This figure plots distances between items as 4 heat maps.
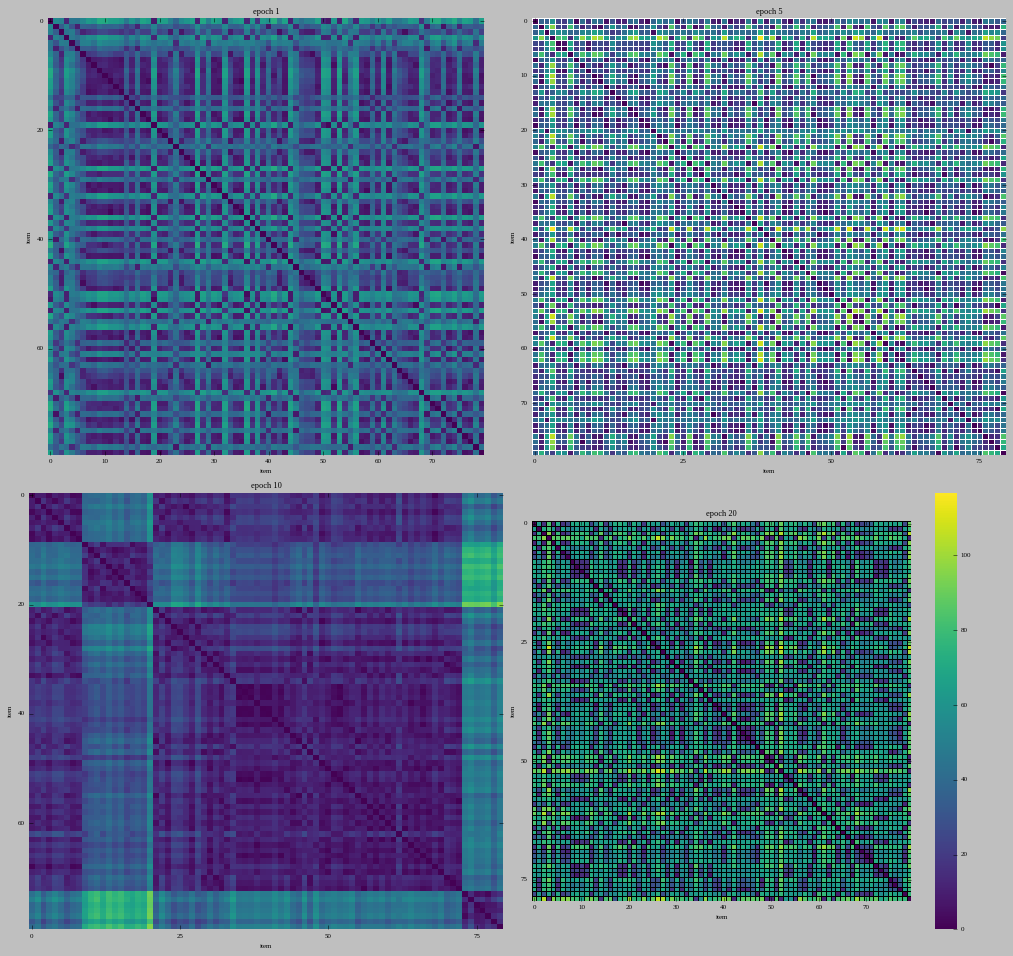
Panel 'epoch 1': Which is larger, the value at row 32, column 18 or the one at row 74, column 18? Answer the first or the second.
the first
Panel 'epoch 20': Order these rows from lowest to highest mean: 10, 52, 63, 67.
10, 67, 63, 52
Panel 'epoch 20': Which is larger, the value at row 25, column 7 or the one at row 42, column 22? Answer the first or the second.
the second
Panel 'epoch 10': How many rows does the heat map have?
80
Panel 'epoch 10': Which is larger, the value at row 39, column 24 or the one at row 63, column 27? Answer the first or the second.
the first
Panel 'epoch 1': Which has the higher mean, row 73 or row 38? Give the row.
38
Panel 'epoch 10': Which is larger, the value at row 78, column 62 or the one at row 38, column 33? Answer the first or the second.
the first
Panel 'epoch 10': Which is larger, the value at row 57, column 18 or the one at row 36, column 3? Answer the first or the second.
the first
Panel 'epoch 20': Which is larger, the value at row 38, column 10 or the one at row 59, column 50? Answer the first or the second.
the second
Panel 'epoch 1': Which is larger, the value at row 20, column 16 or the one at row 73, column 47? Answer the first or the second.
the first
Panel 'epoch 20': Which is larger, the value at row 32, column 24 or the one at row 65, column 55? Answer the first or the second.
the second
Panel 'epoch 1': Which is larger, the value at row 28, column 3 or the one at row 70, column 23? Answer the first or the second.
the first
